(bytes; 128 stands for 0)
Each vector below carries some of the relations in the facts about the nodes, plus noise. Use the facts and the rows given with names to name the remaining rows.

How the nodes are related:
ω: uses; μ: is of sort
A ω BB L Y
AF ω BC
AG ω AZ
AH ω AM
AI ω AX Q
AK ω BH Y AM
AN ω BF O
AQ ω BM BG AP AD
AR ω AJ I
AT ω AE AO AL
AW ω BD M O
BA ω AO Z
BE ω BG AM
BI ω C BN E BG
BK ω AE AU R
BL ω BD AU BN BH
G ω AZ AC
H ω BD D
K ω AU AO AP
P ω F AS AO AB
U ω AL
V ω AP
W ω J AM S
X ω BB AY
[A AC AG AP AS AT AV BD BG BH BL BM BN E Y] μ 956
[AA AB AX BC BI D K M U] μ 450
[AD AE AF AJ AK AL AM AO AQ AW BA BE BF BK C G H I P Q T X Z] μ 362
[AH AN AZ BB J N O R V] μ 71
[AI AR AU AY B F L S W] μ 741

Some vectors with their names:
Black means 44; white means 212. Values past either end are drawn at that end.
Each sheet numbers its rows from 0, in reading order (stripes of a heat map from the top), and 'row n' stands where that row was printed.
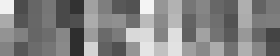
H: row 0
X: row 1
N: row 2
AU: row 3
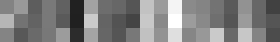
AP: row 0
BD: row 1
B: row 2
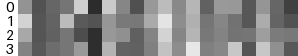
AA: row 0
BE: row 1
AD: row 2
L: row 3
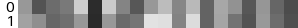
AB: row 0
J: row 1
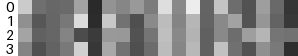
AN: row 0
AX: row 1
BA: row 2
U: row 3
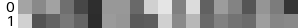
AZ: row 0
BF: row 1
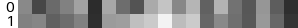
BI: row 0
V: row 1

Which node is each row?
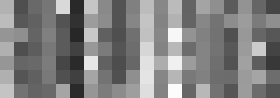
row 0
M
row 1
Z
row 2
BH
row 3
AL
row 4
BL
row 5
AE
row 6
O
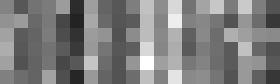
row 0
F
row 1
AC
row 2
AO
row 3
AF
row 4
BK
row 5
BG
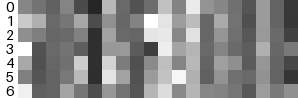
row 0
BN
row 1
AH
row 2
R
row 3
AW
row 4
D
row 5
K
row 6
AM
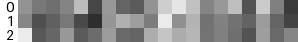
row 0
W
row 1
AQ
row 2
AK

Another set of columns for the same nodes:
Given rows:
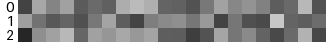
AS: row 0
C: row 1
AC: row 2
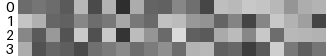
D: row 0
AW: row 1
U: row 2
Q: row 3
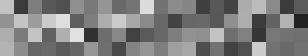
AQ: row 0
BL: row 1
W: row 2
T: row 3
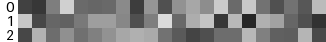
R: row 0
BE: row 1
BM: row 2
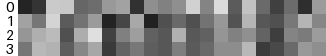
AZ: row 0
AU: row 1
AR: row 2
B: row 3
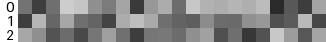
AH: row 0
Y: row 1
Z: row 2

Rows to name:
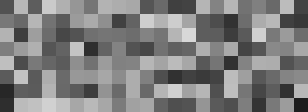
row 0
BD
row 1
G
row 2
AE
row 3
F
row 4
AF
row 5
AP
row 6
BB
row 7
AG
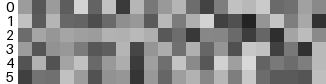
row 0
BI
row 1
BK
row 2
AT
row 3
V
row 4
O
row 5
N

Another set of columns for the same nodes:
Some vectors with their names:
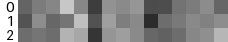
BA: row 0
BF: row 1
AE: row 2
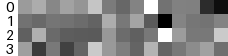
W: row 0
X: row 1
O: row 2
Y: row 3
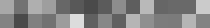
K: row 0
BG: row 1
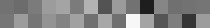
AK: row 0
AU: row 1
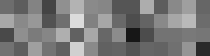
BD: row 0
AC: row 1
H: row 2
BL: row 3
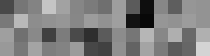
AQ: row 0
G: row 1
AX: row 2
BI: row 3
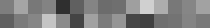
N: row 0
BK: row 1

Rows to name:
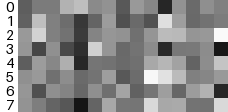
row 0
BE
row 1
AN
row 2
AZ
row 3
A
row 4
V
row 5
J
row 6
AS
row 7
BB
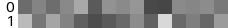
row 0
T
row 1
U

